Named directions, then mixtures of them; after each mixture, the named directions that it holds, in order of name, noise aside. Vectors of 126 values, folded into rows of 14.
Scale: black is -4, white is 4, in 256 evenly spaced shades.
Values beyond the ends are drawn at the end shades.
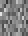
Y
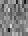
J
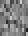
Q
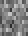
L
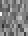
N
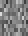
Y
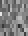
N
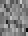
Q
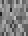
L, N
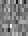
J, Q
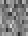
L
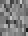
Q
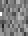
N, Y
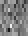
J, L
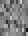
Q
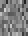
J, Y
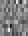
J, Q
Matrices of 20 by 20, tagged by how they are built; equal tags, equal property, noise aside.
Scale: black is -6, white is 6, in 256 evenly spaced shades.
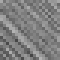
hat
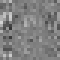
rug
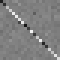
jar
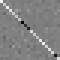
jar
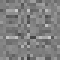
rug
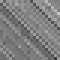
hat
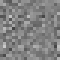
rug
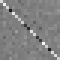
jar
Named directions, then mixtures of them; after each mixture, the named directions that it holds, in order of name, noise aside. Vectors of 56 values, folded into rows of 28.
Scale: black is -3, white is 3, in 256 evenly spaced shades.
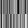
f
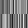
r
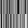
f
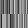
f, r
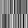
r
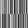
f, r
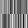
r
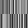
r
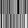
f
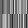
r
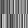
f, r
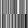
f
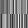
r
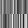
f, r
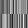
r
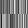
f, r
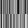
f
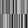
f, r
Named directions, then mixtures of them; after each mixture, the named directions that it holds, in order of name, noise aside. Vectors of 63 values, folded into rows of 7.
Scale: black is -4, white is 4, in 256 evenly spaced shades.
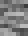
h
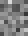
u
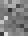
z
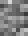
h, u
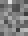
u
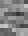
h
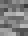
h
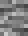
h, z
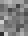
u, z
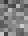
h, z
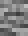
h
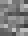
h, u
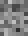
h, u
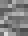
h, z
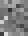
z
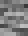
h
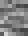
h, z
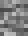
h, z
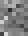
z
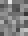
u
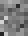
u, z
